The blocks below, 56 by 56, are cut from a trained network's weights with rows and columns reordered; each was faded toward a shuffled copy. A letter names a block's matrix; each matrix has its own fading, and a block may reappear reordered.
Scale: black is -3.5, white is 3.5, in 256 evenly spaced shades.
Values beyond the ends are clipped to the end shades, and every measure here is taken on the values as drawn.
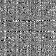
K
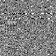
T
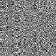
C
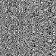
T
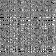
K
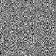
T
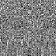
C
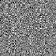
C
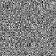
C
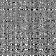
K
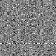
T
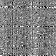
K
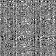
K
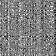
K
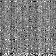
K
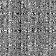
K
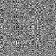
C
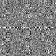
T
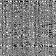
K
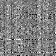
K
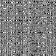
K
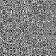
C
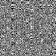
C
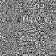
C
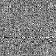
T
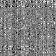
K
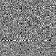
T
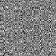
C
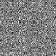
C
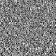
T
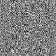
T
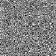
C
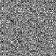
C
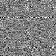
T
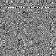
T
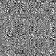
C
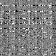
K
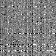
K
